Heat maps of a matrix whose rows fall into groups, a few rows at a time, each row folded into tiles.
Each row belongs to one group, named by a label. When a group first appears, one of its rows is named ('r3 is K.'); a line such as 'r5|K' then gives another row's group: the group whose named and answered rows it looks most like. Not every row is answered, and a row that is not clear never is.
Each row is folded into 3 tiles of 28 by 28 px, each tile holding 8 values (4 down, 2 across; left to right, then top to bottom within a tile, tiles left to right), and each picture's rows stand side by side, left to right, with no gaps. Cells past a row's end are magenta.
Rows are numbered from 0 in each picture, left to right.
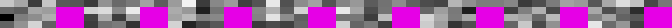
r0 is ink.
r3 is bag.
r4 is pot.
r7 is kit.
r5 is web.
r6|web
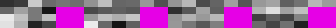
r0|web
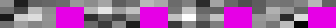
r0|ink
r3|pot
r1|pot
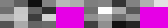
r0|web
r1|web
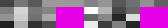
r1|pot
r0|web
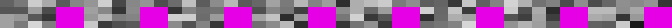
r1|bag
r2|bag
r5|ink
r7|pot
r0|kit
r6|ink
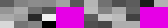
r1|ink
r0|pot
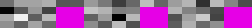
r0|kit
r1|pot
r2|ink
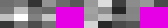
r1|bag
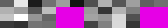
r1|ink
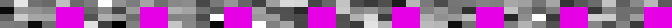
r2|pot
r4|ink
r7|bag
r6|ink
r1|bag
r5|web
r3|kit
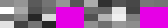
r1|ink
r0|pot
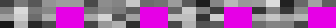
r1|kit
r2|web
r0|web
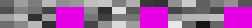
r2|bag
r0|kit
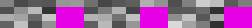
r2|kit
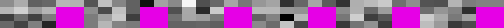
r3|pot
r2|bag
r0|pot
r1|ink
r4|kit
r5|web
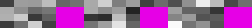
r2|kit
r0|kit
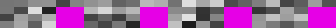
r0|ink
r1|pot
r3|bag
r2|kit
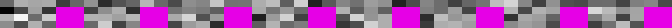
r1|web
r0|kit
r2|kit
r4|ink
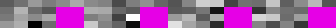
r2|kit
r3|bag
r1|pot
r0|web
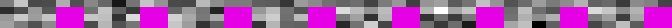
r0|bag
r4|pot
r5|pot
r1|web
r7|pot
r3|web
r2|web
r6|web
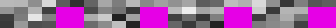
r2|pot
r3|ink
